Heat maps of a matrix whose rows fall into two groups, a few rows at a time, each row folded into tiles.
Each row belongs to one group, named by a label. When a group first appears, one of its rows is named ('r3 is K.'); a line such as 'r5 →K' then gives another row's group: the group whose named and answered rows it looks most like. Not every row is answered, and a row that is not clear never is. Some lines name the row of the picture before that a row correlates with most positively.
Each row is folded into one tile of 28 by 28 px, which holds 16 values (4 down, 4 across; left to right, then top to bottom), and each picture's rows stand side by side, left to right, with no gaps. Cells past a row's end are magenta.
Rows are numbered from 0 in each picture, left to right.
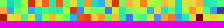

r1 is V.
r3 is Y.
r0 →Y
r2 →V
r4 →V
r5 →V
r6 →V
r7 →Y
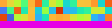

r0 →V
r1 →V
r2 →Y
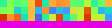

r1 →V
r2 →V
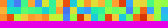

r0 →Y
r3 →V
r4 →V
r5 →Y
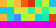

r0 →V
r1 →V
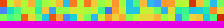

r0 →V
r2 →V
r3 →V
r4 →Y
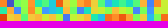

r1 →Y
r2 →V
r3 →V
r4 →Y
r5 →V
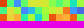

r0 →Y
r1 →V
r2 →Y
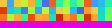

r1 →Y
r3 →Y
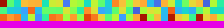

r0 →Y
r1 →V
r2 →Y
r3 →Y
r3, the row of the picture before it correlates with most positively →2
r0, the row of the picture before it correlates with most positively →1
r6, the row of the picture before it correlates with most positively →0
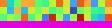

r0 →V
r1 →V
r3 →V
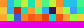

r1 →Y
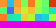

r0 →V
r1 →V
